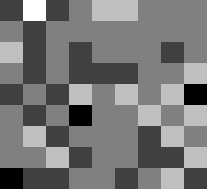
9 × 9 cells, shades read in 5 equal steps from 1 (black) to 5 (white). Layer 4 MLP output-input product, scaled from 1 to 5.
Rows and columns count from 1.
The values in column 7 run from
2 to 4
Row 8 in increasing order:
2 2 2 3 3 3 3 4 4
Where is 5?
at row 1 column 2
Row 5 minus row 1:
0 -2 0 1 -1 0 0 1 -2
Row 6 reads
3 2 3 1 3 3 4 3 4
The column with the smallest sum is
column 4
